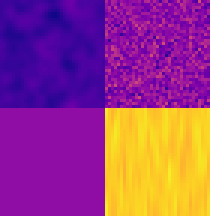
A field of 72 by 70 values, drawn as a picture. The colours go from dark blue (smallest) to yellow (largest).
The table splits into 2 rows of 2 panels. Panel 1,1: very low, blotchy, faint in contrast. Panel 1,2: low, fine-grained. Panel 2,1: low, flat. Panel 2,2: very high, streaked downward, faint in contrast.
